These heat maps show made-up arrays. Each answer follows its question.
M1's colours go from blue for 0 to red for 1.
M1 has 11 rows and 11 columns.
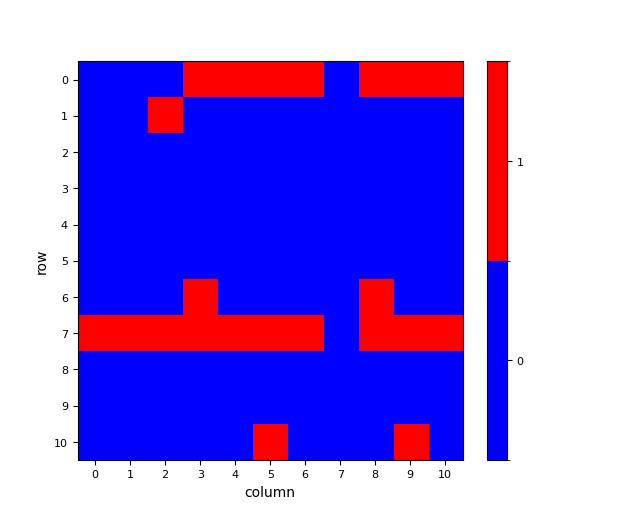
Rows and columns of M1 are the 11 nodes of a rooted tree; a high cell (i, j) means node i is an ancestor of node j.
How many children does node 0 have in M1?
3
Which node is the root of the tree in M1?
7
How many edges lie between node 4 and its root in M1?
2
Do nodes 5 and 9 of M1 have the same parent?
yes
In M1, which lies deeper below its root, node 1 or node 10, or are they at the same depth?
node 10
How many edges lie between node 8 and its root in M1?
3
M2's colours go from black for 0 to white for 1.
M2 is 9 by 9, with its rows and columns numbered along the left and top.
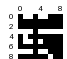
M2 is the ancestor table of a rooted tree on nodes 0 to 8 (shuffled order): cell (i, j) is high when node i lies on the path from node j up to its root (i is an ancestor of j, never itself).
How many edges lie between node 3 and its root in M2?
0
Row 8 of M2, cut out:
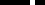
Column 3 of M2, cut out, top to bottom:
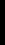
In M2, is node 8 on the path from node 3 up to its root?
no
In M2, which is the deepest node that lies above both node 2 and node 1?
5
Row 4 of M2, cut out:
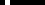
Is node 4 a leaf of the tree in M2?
no
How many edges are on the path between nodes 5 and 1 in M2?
2
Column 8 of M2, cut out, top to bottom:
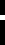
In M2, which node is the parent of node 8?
3
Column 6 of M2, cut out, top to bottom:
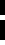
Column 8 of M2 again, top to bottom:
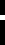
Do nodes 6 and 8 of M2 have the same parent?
no
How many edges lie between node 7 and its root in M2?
1
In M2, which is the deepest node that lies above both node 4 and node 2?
5
